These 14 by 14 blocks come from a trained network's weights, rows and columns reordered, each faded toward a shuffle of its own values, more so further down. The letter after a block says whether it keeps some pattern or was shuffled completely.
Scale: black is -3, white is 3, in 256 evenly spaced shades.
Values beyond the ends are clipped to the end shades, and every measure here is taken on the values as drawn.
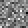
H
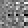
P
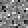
H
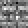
P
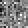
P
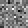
H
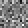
P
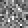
H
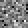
H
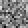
H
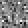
H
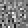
P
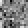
P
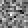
H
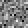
H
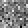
H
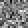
H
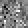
H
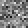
H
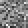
H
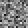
H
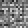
P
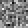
H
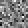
H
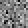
H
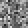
H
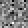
P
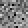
H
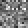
P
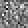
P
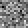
H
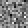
H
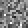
H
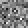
H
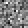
H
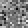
H
